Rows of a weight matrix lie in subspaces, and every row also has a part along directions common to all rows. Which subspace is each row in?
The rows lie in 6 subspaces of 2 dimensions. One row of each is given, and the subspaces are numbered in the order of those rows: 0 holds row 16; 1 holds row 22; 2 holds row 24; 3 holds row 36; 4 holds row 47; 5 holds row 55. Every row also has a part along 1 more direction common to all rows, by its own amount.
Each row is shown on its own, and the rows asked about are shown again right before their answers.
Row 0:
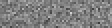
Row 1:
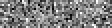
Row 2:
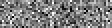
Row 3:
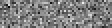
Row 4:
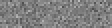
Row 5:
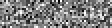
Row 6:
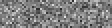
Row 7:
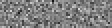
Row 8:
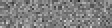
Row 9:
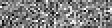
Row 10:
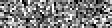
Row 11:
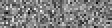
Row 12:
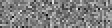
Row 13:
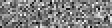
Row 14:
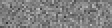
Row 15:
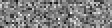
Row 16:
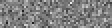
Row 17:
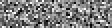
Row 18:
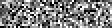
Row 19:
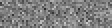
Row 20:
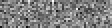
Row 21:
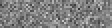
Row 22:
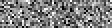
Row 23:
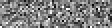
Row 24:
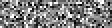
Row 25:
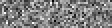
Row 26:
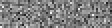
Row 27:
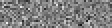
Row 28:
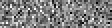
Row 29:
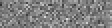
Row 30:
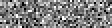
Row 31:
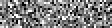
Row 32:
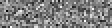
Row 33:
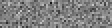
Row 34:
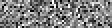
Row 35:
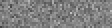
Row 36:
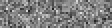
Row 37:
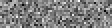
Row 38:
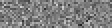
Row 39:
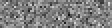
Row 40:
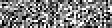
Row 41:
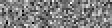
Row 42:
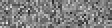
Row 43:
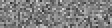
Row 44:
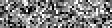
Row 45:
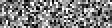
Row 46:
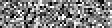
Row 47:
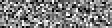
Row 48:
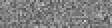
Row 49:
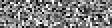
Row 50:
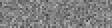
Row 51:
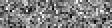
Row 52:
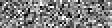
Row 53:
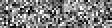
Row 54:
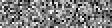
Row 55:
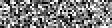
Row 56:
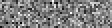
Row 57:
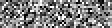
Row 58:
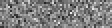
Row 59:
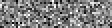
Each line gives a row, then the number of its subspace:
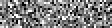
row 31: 5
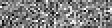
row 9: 1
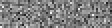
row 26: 0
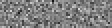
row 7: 4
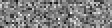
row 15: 2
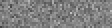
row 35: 5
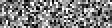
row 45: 0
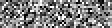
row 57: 2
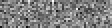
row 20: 3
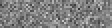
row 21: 2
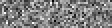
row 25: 0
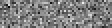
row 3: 5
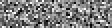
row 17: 4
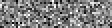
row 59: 2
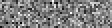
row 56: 2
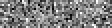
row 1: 3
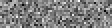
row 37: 5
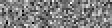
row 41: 0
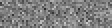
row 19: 1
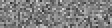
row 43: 4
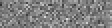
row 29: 2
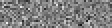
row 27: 1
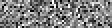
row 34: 2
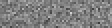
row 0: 4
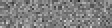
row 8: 5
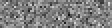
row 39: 2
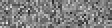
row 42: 3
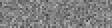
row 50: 1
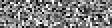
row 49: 4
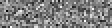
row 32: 4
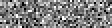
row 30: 5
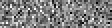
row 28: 3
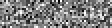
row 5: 4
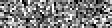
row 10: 3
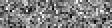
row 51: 3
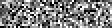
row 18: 0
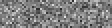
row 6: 0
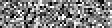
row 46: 2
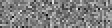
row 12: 1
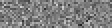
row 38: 1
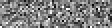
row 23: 4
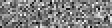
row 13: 4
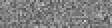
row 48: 4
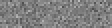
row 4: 5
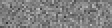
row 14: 0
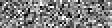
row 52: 2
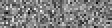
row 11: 3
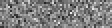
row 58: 5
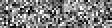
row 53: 3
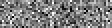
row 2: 1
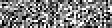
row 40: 1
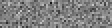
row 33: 5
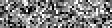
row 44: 3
